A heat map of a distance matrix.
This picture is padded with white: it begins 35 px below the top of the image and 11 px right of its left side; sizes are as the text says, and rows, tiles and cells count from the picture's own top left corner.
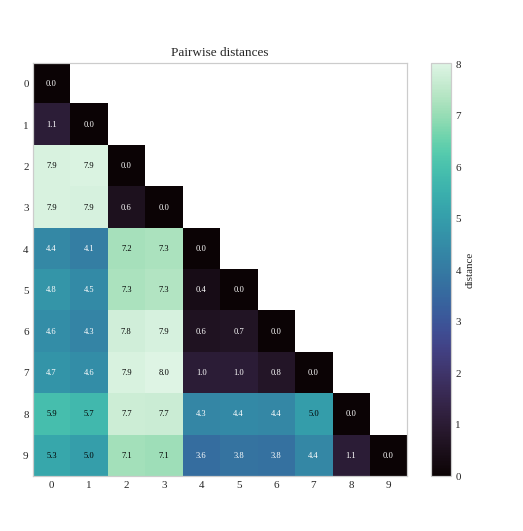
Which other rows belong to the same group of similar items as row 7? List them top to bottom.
4, 5, 6
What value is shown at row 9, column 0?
5.3
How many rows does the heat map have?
10
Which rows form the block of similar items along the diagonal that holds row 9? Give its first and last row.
8 to 9
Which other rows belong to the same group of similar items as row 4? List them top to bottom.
5, 6, 7
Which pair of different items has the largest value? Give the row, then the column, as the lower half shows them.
7, 3
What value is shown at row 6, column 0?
4.6
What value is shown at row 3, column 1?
7.9
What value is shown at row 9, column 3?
7.1
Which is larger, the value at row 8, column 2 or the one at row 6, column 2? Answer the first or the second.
the second
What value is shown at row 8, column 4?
4.3
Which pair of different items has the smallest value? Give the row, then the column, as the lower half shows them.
5, 4
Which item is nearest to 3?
2
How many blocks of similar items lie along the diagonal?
4
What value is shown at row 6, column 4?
0.6
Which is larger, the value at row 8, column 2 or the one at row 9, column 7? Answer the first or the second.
the first
